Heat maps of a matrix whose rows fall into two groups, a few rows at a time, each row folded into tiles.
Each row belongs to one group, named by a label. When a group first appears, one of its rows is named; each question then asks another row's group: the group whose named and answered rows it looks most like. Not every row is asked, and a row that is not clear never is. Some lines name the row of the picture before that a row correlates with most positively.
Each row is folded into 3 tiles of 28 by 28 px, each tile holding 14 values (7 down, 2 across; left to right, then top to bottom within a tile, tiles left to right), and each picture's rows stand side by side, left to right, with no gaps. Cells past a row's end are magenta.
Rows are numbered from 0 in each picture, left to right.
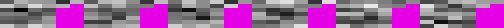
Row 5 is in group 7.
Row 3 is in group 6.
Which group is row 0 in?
6
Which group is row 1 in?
6
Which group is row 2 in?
6
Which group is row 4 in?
6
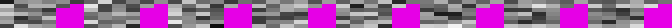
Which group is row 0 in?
7
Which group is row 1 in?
7
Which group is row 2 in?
7
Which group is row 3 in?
6
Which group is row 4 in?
7
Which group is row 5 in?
6
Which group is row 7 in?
6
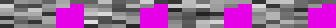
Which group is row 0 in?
7
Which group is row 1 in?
7
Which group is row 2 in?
6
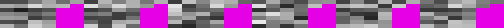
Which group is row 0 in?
6
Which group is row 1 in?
6
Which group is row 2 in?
7
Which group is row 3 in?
7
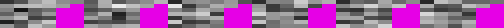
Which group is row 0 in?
6
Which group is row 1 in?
6
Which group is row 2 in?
7
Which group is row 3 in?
7
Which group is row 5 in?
7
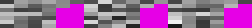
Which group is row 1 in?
7
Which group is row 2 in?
7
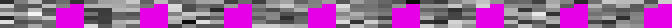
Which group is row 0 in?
7
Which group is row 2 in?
7
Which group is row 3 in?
6
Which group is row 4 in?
7
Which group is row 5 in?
6
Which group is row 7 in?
6
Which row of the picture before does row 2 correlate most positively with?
1
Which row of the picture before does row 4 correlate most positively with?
1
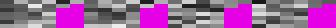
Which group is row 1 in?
6
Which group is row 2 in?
7
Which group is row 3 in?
7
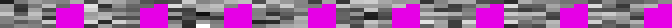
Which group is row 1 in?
7
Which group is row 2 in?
6
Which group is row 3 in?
6
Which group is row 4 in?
6
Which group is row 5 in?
7
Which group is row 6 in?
7
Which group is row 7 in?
7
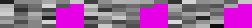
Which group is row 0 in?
7
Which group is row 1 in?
7
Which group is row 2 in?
7
